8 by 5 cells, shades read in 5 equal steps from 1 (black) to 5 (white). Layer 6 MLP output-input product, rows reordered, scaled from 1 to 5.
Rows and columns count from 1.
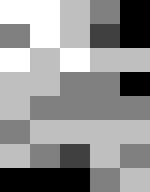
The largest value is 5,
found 5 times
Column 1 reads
5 3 5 4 4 3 4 1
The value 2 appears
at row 2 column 4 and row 7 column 3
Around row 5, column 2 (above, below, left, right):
4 4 4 3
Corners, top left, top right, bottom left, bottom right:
5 1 1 4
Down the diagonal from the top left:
5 5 5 3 3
